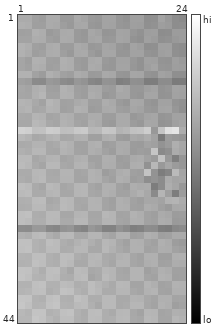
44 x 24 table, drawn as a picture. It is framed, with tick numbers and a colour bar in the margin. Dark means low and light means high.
In the middle right lies a patch that is rougher than the rest. There is an overall slope up to the bottom left. Values change most from cell to cell in the middle right. Neither half mirrors the other. Rows 10, 17 and 31 stand out from the rest.
